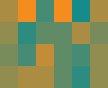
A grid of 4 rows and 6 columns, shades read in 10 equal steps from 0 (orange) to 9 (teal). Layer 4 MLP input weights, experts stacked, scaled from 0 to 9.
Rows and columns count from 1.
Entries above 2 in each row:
4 6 5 6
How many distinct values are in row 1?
4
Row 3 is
5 7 2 6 7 4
